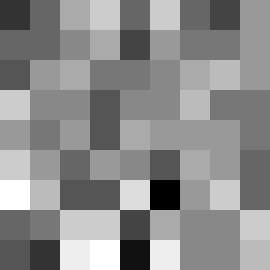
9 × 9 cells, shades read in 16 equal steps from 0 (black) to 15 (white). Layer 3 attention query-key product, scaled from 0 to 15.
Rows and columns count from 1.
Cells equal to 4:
3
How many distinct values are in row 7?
8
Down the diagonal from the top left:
3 6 10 5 10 5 9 8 11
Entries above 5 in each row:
7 8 8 8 8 8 6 8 6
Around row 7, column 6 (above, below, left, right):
5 10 13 9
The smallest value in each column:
3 3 5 5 1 0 6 4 6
